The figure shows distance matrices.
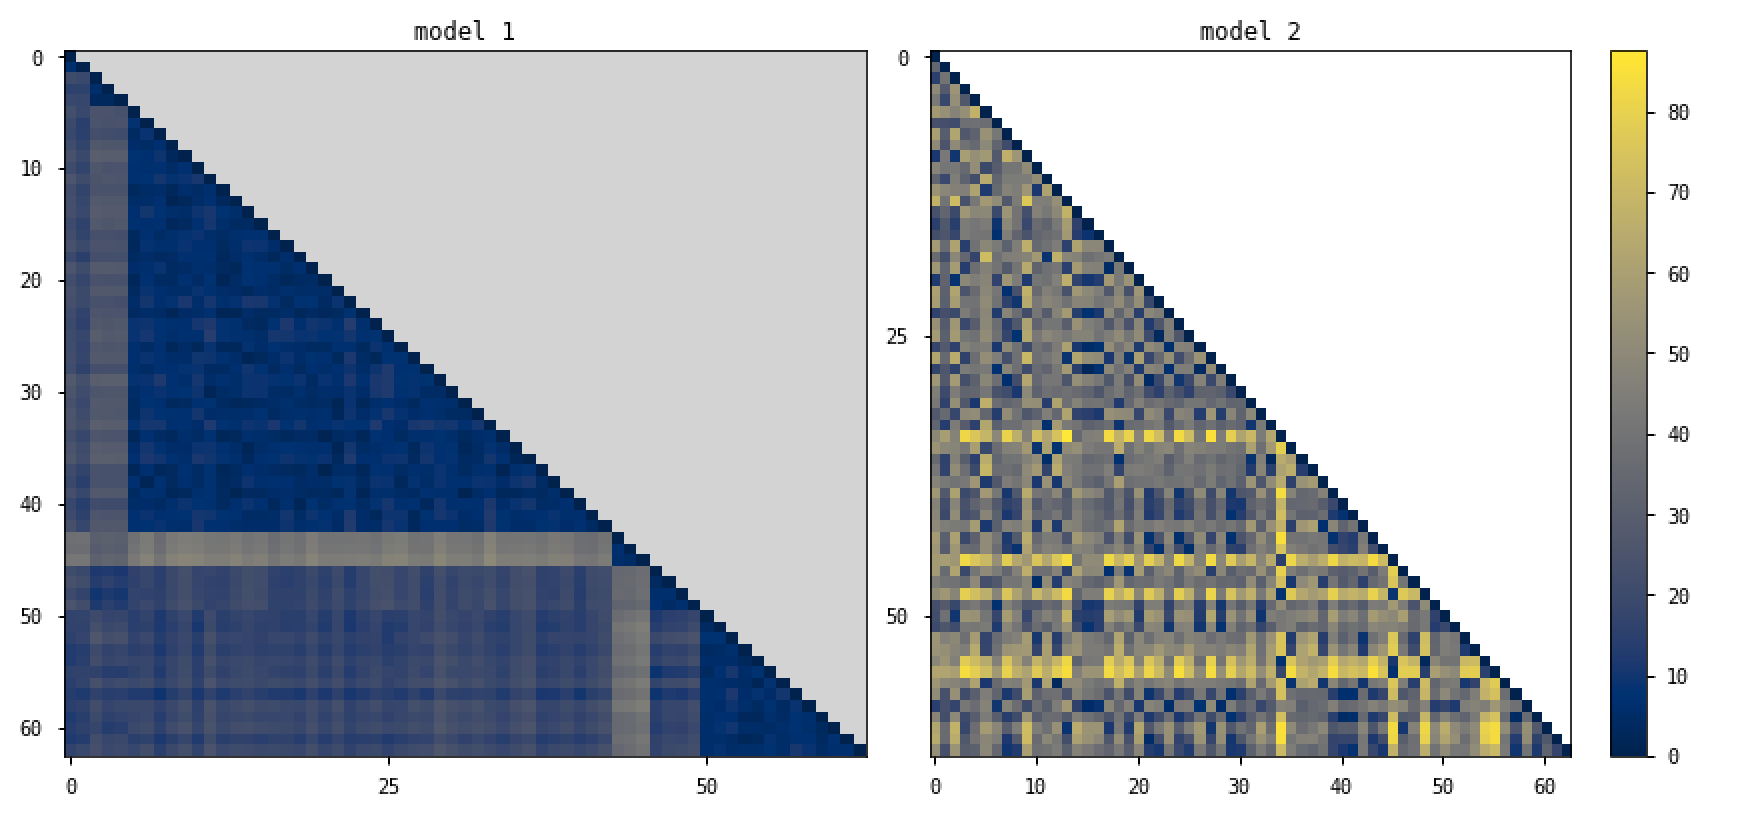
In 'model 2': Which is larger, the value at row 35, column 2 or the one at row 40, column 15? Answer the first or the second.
the first
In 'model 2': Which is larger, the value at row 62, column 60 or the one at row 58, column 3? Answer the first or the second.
the second
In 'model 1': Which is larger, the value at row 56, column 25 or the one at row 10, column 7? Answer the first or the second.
the first
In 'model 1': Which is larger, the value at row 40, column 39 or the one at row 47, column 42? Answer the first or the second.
the second
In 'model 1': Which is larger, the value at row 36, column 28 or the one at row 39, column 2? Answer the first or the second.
the second
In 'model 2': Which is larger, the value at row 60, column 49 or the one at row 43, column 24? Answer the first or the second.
the first
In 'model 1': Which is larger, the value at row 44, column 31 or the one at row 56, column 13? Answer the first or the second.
the first
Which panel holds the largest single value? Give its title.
model 2
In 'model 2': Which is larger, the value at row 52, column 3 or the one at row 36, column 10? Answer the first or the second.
the second
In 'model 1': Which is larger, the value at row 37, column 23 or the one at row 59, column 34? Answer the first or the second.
the second
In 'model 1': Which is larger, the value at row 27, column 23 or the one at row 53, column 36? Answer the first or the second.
the second
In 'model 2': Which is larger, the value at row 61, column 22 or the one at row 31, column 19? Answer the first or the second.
the second
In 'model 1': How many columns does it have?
63
